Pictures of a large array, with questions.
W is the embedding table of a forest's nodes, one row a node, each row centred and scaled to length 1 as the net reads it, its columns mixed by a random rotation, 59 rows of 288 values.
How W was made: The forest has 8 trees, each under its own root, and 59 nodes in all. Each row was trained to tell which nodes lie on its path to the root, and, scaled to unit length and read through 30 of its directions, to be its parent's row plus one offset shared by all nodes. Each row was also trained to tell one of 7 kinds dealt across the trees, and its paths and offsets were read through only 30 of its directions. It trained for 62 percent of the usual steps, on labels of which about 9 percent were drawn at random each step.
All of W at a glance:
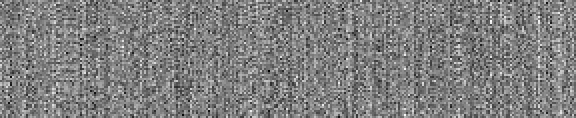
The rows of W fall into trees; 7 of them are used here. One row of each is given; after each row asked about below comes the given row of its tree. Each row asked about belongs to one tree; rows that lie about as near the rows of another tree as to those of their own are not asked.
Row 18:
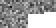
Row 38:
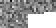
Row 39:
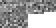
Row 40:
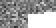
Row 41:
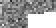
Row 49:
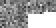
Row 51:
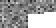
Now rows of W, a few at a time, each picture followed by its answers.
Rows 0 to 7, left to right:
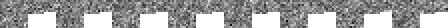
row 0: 51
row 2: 18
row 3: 49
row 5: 51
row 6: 39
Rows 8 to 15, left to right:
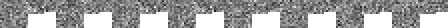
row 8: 39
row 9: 49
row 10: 39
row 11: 39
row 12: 49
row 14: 49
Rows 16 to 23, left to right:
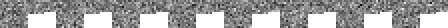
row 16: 38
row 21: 51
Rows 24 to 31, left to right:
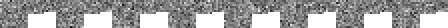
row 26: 49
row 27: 38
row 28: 39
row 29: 51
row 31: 49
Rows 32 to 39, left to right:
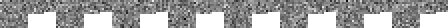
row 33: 39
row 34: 38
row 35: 49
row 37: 39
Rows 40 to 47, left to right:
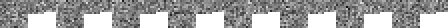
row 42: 41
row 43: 39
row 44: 38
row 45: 39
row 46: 38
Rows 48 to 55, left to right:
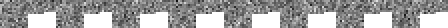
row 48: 41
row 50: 38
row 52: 38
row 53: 38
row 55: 38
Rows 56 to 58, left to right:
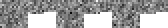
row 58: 49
